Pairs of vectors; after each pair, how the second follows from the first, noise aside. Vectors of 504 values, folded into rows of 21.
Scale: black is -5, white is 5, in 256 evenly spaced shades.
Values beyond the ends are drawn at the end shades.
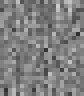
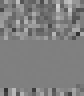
partly zeroed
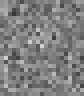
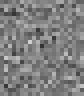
sign-scrambled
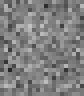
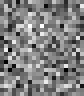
scaled up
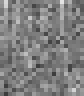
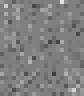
partly zeroed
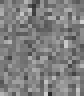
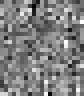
scaled up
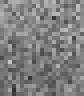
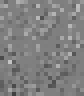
partly zeroed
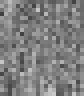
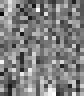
scaled up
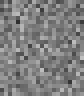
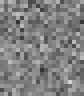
sign-scrambled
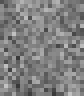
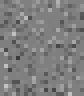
partly zeroed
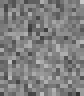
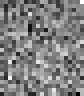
scaled up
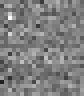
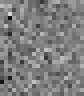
sign-scrambled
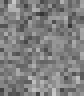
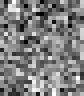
scaled up
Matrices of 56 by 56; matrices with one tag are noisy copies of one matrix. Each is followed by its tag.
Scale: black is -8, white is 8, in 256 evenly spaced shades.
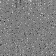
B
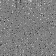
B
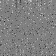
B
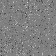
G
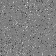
G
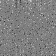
B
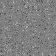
G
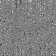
B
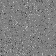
G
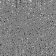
B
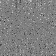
B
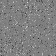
G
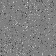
G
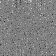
B
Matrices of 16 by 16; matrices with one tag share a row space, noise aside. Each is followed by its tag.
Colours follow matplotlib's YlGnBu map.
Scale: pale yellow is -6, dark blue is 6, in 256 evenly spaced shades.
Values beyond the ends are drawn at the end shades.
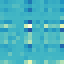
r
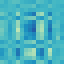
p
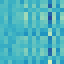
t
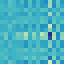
t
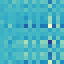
t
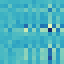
t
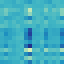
r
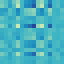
p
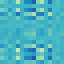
p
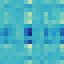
r
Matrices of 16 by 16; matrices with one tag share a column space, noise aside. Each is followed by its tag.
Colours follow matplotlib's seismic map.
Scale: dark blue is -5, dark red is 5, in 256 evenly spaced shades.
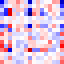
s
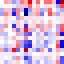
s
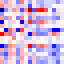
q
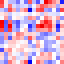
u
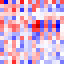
u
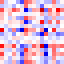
q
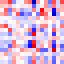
s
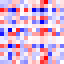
q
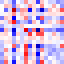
q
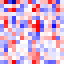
u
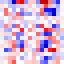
s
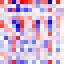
u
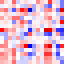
q
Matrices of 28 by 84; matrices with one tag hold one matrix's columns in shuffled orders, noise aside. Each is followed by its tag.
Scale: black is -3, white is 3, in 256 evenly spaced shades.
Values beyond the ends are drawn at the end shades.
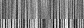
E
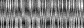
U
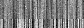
E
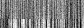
E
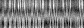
U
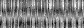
U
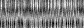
U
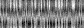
U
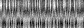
U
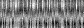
U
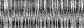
U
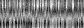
U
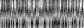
U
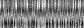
U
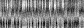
U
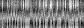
U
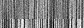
E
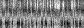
U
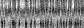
U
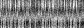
U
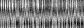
U
